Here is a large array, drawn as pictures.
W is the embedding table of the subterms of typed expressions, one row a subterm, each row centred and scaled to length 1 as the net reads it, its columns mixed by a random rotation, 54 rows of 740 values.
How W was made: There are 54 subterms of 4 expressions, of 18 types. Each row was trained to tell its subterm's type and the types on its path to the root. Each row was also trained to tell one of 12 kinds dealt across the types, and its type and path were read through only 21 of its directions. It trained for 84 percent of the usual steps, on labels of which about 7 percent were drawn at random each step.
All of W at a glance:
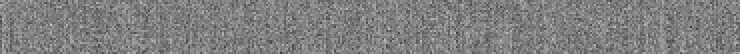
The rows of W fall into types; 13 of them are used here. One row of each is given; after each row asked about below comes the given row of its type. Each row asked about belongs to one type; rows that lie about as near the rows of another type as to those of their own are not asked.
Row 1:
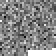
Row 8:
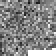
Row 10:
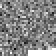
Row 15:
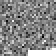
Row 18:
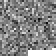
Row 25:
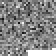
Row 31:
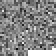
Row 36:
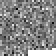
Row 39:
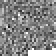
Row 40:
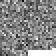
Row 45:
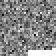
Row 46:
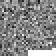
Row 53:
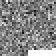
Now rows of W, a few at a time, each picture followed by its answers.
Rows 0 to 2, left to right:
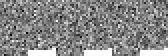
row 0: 15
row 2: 15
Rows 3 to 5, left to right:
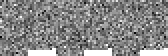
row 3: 18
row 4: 46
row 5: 15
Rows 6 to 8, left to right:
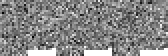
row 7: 36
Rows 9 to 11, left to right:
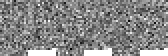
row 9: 1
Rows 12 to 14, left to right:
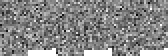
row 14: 8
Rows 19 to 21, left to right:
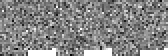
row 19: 31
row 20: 10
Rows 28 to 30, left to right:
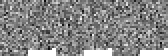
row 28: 39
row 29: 1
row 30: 18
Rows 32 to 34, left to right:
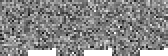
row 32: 25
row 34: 39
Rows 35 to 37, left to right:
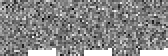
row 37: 40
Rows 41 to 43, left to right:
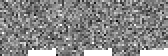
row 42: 40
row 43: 53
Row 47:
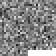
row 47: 18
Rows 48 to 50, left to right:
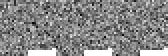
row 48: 31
